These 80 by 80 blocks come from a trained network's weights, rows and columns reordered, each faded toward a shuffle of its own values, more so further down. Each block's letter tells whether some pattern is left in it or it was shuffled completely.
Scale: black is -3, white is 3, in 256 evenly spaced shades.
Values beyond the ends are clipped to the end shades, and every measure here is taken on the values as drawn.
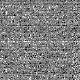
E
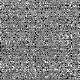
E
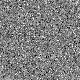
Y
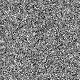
Y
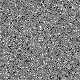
Y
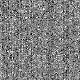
E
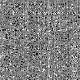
E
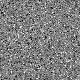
Y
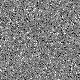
Y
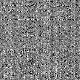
E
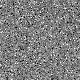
Y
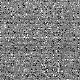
E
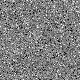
Y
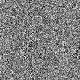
E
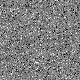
Y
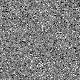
Y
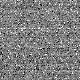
E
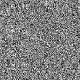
E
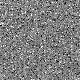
Y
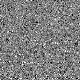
E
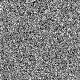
Y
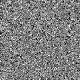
E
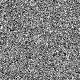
Y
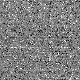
E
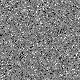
Y
